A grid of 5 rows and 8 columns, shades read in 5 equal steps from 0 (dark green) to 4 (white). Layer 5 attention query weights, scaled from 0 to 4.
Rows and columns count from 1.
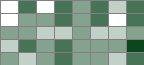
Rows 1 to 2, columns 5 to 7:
2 1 3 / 2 1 4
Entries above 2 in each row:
3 2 4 1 2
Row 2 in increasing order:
1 1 1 2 2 2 4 4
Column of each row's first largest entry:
1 1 3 1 2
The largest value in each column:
4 3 4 3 2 3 4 2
